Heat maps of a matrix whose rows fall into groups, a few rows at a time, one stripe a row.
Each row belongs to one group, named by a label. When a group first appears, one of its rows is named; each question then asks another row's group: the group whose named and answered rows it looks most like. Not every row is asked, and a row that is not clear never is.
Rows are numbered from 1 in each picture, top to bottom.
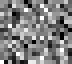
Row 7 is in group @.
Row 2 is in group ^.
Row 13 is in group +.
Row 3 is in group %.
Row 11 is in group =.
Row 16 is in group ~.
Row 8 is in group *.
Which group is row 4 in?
~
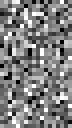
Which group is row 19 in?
+
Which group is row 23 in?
%
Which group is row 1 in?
=
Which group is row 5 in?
%
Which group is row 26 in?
^
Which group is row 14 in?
^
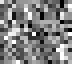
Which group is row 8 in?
*
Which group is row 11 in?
*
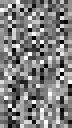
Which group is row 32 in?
+
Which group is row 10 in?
=
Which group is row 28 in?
^
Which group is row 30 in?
^
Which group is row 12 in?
=
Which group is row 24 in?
~
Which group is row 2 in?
@
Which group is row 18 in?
=
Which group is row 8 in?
^
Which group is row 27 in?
@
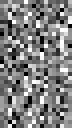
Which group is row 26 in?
^
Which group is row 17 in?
~
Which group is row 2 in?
=
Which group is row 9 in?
+
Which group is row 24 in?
%
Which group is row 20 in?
%
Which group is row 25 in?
^
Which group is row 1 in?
%
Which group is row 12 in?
+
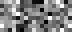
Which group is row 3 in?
*
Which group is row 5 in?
~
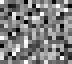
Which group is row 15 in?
~
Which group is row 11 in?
%
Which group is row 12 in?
*
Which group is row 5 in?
*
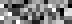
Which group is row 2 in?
~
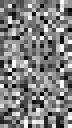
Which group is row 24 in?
=
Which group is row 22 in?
~
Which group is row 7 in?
+
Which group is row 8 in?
+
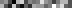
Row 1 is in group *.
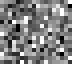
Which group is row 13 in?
=
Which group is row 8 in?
~
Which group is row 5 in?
%
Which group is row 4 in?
@
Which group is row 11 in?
^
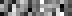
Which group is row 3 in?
^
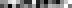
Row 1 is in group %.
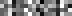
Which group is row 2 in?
~
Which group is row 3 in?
%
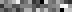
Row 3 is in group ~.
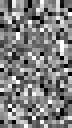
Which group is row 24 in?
*
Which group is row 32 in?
%
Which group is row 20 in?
*
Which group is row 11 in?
+
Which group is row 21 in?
=
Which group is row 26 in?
~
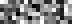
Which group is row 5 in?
^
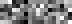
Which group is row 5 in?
+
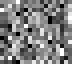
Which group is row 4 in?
*
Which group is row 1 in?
=
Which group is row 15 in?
@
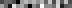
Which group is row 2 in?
^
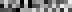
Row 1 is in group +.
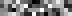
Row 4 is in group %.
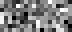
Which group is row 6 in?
@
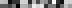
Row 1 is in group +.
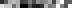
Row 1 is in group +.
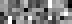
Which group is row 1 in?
~
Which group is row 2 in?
~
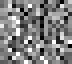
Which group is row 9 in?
=
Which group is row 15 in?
^
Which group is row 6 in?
=
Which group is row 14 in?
=
